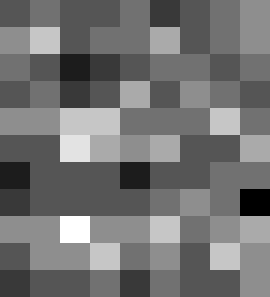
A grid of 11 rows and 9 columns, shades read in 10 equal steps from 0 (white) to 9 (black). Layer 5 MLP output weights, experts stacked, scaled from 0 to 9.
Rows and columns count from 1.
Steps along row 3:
up up down down down same up down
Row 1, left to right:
6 5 6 6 5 7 6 5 4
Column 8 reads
5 5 6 5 2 6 5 5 4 2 6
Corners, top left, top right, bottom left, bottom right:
6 4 7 4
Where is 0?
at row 9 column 3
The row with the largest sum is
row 7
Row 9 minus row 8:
-3 -2 -6 -2 -2 -3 1 -1 -6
